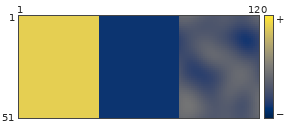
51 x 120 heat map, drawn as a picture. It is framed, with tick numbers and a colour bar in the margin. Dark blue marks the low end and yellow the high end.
The table splits into one row of 3 panels. Panel 1,1: very high, flat. Panel 1,2: very low, flat. Panel 1,3: low, smooth.
